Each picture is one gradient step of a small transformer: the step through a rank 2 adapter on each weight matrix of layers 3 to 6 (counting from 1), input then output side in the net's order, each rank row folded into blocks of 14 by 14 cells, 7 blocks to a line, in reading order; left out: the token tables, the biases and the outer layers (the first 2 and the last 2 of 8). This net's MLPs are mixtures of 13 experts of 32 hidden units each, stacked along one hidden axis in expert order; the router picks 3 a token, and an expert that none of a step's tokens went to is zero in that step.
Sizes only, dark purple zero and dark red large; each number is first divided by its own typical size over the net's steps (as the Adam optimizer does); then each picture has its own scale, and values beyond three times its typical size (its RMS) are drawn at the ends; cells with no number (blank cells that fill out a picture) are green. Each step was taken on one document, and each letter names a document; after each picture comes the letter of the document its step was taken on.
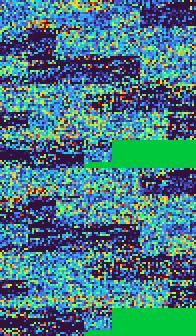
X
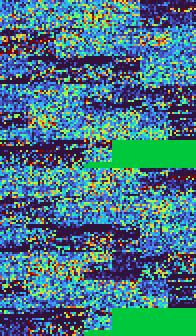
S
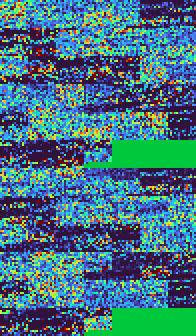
S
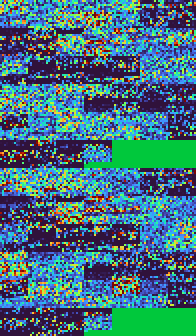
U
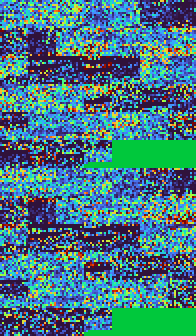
X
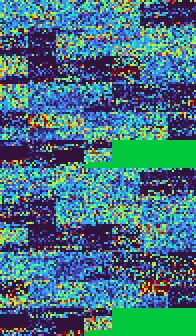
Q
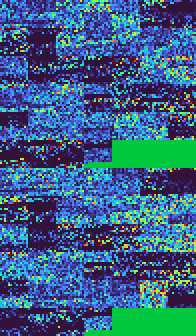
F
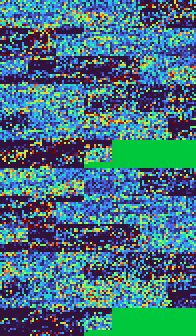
U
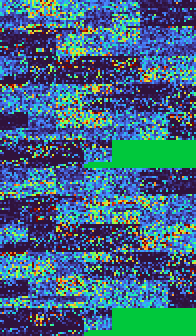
F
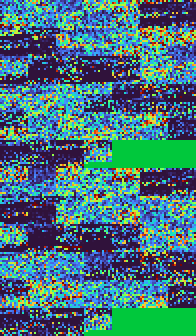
Q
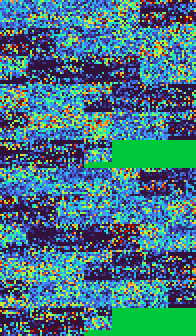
Q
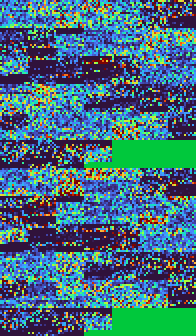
U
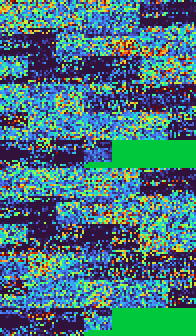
Q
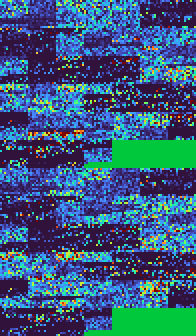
F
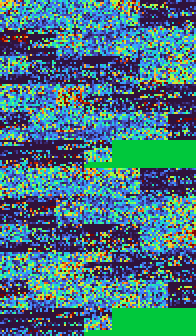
S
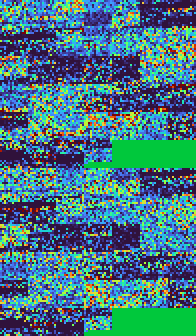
X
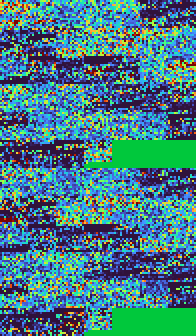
S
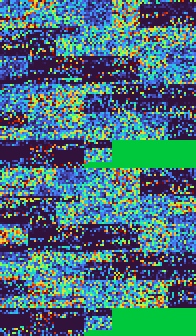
Q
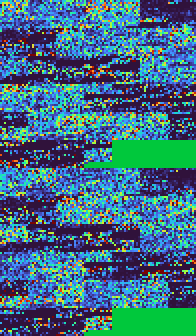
S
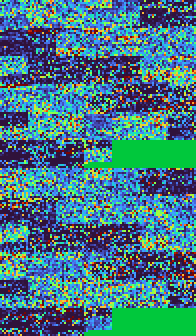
X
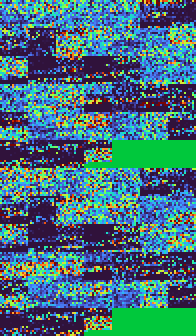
Q
